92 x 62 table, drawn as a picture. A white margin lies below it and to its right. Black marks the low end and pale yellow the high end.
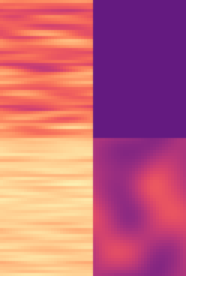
It is made of 2 by 2 panels. Panel 1,1: high, streaked across. Panel 1,2: low, flat. Panel 2,1: very high, streaked across, faint in contrast. Panel 2,2: middling, smooth.
